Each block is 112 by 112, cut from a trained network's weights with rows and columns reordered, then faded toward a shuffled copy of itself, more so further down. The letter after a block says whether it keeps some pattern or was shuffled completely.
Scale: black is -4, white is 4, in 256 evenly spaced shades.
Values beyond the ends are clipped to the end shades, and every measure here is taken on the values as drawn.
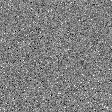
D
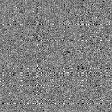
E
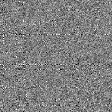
E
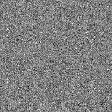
E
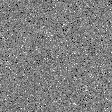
D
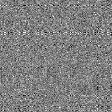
E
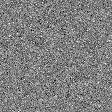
D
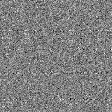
E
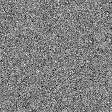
D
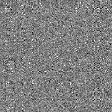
E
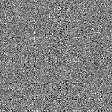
E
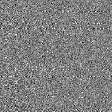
E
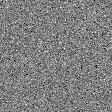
D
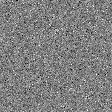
D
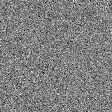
D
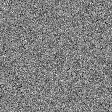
D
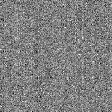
E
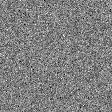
D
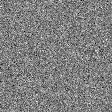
D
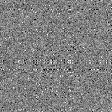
E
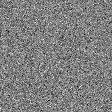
D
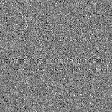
E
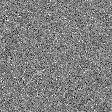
D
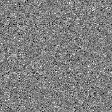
E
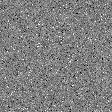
D
